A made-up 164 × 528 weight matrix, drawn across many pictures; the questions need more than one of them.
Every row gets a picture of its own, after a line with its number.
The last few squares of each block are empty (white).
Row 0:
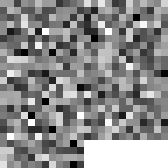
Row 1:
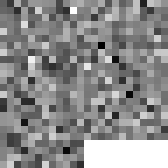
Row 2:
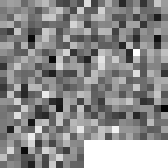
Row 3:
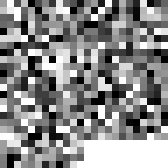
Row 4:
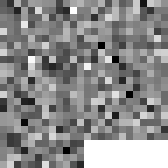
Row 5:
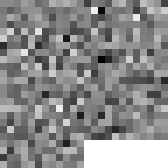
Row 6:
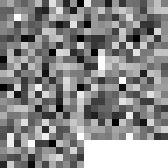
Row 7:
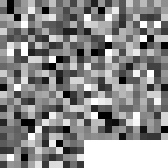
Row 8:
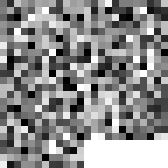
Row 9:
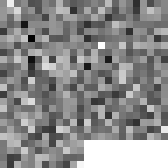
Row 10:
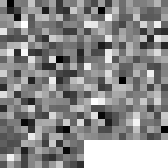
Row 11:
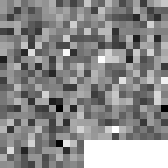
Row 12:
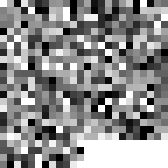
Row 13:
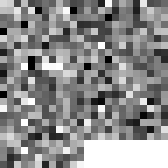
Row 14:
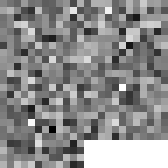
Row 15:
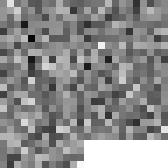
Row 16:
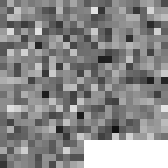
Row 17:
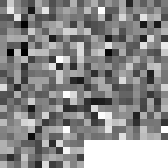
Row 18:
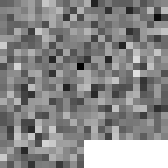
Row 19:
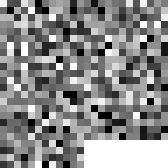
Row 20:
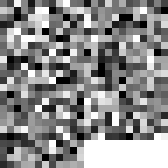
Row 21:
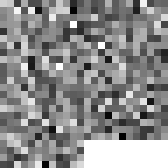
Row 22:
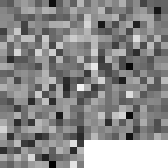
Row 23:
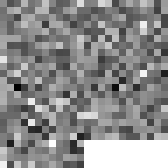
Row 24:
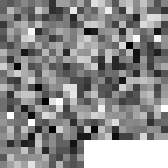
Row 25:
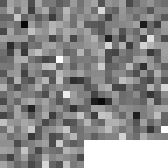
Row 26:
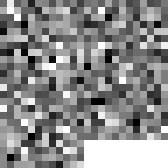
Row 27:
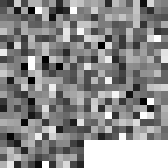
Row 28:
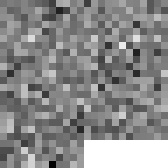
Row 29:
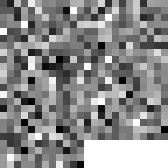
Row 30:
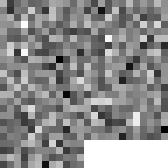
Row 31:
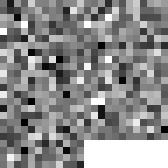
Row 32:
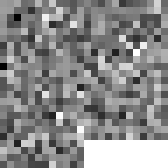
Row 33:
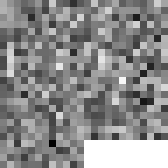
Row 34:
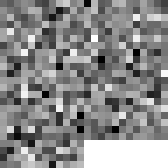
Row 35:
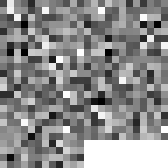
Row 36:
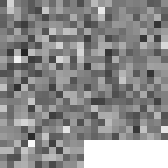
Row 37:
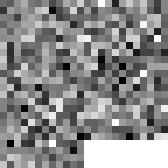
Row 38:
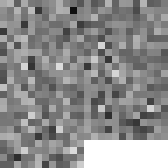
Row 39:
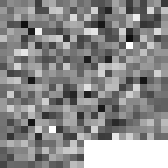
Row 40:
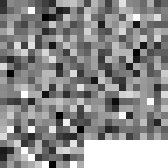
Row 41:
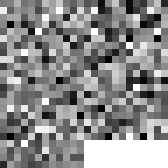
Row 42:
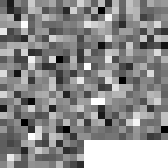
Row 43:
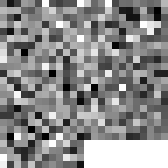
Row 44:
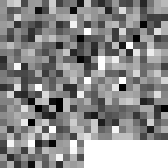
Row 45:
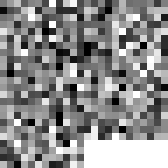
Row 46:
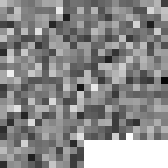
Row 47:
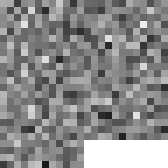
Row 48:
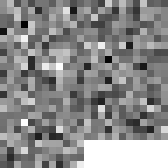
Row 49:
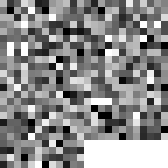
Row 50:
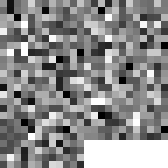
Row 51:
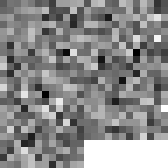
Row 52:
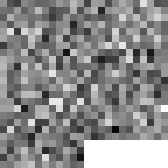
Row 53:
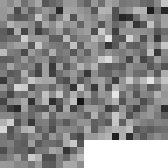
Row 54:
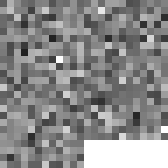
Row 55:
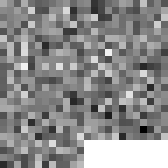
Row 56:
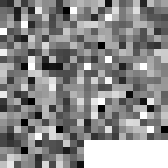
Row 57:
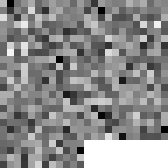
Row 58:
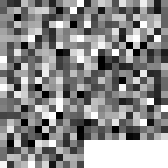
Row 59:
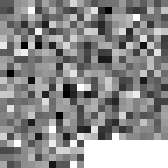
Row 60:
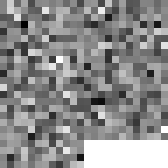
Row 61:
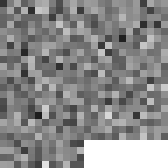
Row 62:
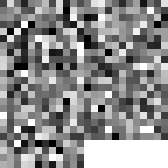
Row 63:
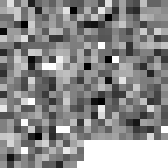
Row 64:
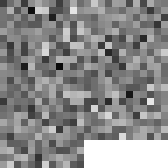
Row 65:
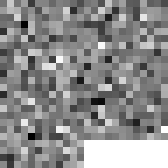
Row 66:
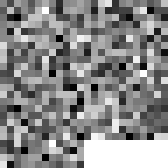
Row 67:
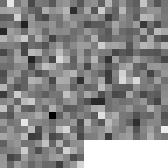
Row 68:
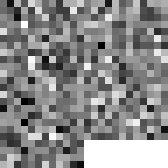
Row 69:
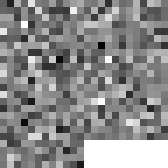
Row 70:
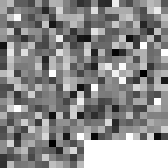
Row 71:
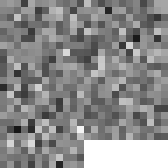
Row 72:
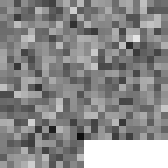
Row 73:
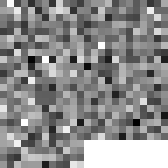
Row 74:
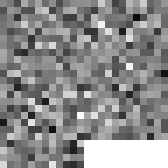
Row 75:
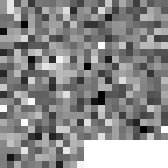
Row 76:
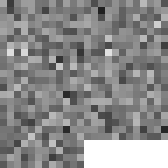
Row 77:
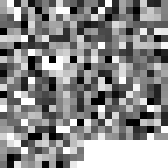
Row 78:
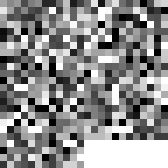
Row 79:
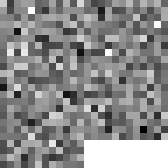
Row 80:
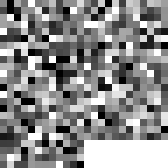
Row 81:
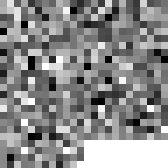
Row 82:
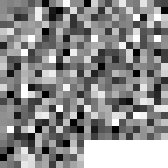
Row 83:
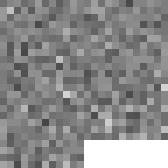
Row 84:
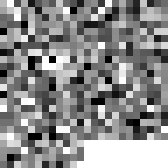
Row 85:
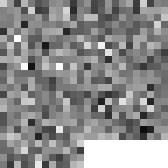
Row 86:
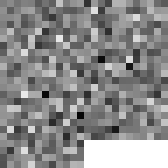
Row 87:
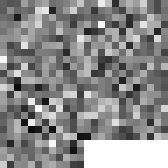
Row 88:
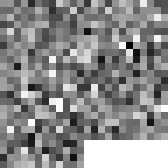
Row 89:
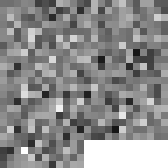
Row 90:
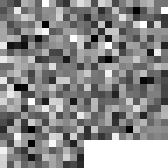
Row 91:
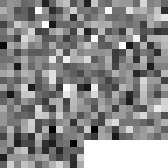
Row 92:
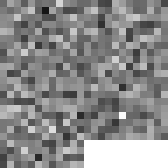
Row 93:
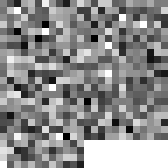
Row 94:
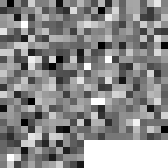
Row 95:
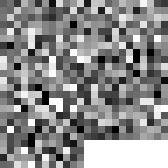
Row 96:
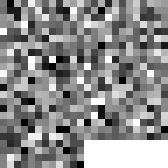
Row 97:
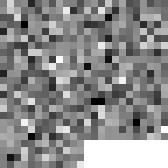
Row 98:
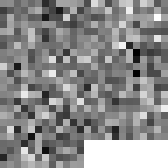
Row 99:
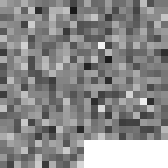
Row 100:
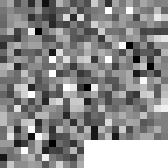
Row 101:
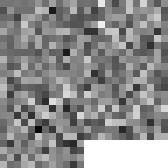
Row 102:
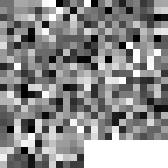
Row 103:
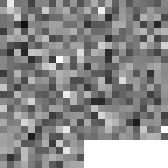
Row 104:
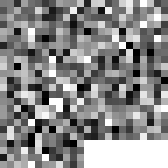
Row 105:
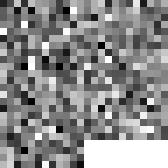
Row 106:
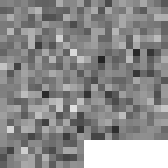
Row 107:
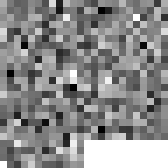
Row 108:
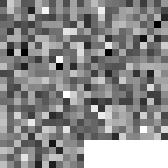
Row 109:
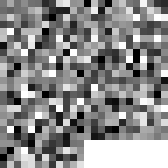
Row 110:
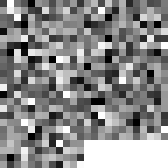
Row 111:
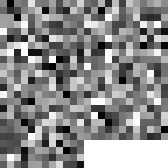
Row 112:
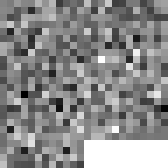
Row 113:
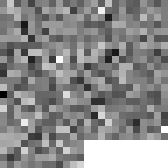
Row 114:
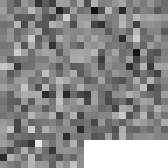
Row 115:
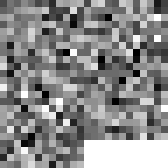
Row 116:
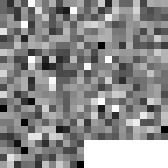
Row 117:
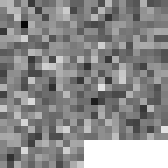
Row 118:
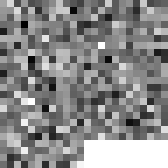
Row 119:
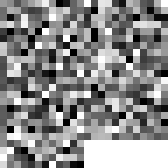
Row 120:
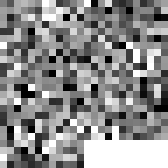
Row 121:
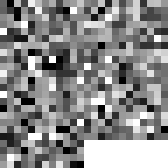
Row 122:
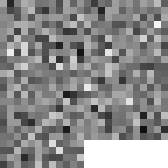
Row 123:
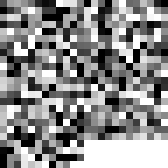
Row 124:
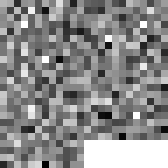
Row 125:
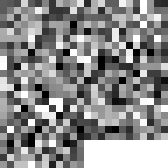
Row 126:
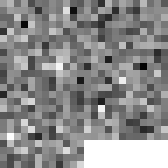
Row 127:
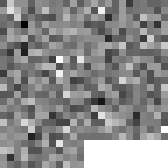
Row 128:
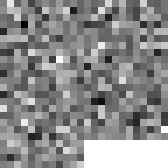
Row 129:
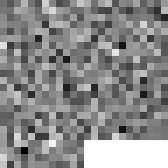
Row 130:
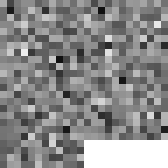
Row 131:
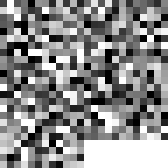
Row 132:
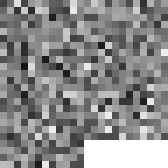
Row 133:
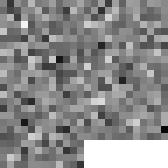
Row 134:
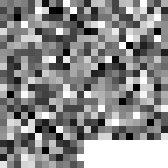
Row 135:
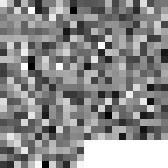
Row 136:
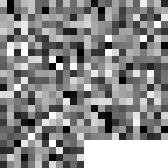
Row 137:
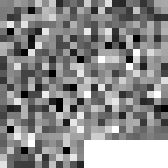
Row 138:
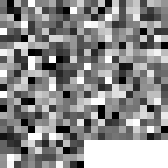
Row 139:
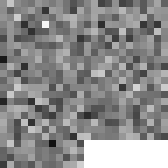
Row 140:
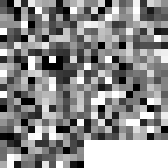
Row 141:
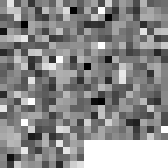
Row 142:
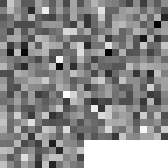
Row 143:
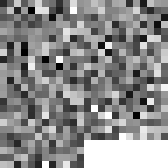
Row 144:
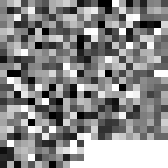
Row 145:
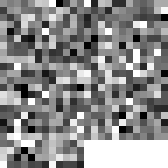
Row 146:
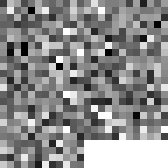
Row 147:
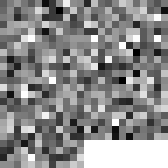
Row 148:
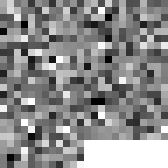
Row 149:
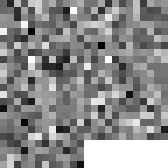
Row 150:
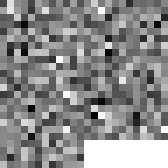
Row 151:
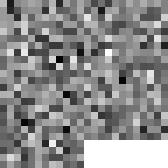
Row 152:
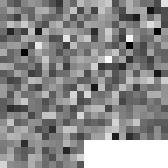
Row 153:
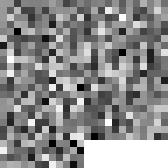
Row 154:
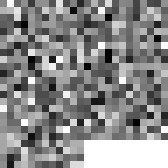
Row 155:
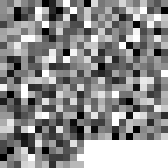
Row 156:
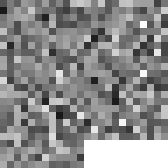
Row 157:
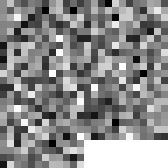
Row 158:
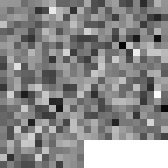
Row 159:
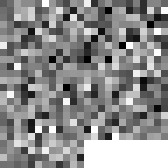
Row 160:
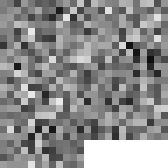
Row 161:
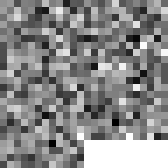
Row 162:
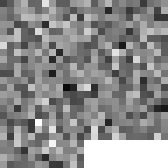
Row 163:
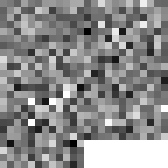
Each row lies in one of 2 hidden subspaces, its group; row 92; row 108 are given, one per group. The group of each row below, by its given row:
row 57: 108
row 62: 108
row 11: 92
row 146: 108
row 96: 108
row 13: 108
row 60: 108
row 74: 92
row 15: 108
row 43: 92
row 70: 92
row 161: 92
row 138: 108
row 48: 108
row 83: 108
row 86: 92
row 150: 108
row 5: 92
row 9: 108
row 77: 108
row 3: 108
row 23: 92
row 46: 92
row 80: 108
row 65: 108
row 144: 92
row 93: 92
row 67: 108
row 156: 92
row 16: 92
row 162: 92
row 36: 108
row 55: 108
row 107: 92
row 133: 108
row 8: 92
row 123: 92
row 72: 92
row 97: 108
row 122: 108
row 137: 92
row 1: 108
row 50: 108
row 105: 108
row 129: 92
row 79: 108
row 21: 108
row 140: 108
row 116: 108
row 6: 92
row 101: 92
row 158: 92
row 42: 108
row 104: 92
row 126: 108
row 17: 108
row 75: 108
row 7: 108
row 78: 92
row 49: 108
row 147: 92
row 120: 92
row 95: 92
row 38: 108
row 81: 108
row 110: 108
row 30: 108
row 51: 92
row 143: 108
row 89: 92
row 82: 92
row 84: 108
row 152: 92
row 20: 92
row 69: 108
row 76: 108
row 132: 108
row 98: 92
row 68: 108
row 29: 108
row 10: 108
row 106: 92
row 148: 108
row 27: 108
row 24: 92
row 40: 92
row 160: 92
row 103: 108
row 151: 108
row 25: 108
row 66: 92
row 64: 108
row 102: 92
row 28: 92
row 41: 92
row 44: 92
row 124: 108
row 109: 92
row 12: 108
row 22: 92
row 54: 108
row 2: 92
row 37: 92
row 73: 108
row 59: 92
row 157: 92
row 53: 92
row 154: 108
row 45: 92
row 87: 92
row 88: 92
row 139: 92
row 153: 92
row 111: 108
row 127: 108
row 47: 108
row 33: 92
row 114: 92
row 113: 108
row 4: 108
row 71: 92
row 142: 108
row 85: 108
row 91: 92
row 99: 108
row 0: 92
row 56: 108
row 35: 108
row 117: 108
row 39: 92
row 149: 108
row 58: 92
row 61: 108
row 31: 108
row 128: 108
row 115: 92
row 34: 92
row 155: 92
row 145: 92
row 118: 108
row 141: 108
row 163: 92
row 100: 92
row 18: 92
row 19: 108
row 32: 92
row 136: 108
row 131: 108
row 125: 92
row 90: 92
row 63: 108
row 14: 92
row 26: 108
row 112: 92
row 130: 108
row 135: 108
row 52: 92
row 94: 108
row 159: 92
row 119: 92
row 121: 108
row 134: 92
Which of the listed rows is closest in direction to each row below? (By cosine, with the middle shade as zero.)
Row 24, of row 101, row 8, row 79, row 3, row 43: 101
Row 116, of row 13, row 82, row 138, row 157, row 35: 138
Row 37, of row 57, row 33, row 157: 57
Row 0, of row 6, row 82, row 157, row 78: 6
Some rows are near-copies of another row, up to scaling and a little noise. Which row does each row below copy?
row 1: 4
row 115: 51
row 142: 108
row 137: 112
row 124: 47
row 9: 15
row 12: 85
